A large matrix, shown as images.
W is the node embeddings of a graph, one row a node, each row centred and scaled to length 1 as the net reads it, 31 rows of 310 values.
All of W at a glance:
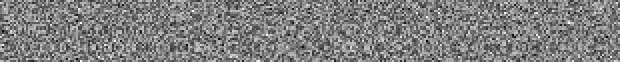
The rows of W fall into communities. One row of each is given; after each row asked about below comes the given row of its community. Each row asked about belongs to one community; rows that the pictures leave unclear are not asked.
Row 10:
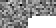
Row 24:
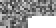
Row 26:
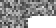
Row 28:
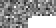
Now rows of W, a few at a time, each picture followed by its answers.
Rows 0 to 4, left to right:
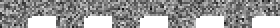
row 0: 26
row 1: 24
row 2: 10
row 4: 24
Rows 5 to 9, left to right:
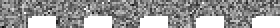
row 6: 24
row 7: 10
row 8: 26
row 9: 26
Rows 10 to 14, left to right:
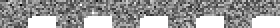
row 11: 24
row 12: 28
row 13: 26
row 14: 26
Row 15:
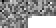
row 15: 28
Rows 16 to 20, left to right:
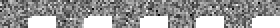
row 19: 26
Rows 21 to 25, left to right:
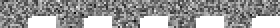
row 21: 28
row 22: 24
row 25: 28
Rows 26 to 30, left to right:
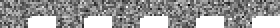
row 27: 26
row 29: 10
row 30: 24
